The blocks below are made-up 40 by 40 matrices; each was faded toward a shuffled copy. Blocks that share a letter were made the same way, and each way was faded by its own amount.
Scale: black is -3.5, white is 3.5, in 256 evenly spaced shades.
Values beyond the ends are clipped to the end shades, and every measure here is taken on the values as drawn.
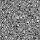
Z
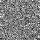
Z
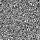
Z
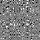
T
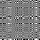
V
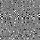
T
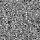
Z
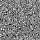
Z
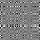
V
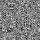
Z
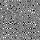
T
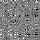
T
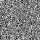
Z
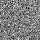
Z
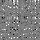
T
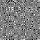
T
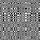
V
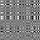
V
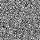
Z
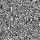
Z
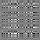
V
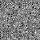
Z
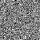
Z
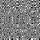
T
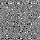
T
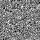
Z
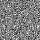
Z
